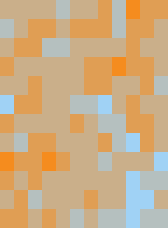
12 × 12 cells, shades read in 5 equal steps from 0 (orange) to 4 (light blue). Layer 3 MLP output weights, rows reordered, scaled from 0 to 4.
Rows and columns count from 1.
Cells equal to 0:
4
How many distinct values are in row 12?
4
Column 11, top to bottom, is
1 1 2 1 1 2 1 1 2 3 4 3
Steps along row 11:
down up down same same down up same up same down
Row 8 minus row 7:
1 1 -1 -1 0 1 0 -2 0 3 0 0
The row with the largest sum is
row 12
